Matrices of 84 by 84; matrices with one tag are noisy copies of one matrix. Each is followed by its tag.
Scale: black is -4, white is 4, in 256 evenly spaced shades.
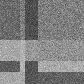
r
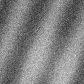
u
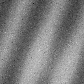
u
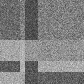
r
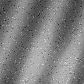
u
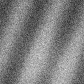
u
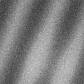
u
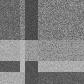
r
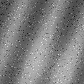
u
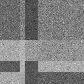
r
